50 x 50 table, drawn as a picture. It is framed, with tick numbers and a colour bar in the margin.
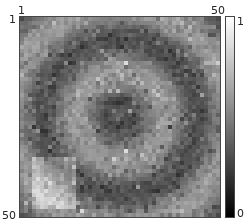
Average level on the scale: 50%. Odd patch: higher, in the bottom left. Histogram: bell-shaped. Odd rows or columns: none. Ninth with the highest average: bottom left. Rings: centred on the centre.
